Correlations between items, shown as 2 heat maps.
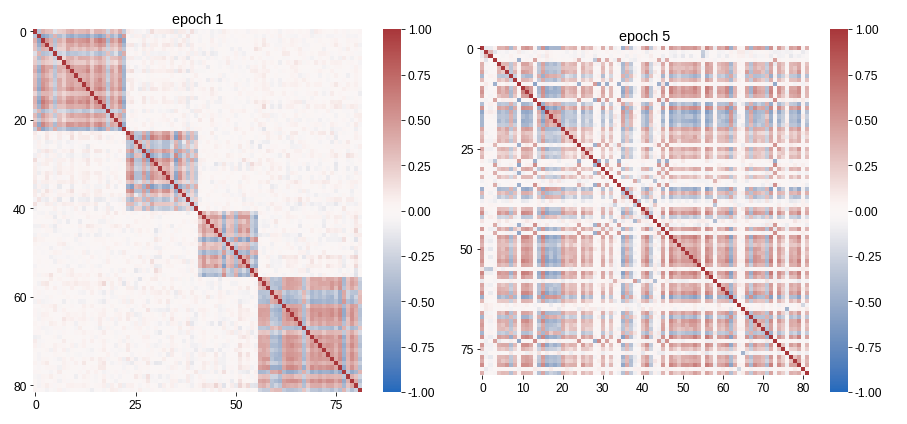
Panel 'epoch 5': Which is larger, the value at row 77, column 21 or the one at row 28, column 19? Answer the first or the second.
the first
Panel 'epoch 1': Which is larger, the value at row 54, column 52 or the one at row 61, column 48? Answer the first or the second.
the second
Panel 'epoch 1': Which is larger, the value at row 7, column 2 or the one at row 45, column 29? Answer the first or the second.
the first
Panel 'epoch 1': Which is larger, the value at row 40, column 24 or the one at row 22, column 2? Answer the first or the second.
the first
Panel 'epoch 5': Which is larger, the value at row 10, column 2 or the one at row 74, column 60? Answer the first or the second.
the second
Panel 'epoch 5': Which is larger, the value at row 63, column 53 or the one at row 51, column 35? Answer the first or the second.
the first
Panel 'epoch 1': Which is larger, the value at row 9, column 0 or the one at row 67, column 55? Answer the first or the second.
the first
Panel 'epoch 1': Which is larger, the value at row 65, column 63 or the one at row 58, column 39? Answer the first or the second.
the first
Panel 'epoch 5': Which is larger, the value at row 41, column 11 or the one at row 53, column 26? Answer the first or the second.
the first
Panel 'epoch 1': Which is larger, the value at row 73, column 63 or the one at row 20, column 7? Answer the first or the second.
the first
